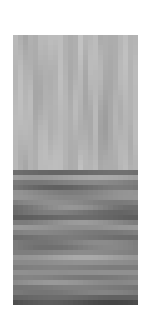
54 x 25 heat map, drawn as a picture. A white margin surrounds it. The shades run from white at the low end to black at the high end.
The table splits into 2 rows of 1 panel. Panel 1,1: low, streaked downward, faint in contrast. Panel 2,1: middling, streaked across.
